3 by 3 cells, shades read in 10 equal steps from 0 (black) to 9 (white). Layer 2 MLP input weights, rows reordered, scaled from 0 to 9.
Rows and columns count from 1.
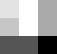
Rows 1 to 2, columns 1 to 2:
8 9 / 7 9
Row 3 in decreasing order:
3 3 0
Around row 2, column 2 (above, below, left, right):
9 3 7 6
